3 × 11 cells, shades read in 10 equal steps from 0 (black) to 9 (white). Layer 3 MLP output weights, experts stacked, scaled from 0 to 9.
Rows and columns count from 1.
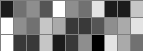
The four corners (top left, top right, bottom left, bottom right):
1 7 9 4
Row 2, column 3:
4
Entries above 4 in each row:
5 7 5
